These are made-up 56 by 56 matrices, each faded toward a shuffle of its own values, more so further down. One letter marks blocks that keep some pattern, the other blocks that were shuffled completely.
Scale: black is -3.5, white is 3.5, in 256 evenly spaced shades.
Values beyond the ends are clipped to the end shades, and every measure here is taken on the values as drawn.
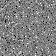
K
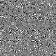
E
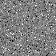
K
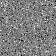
K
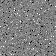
K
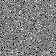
K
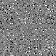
E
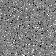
K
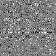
E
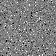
K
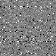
E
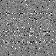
E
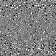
E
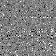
E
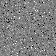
K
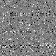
E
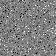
K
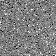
K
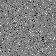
K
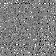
E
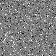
K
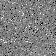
K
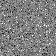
K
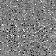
E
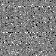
E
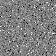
K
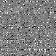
E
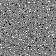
K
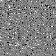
E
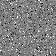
K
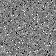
K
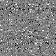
E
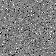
K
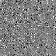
E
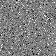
K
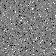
K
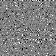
E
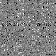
E
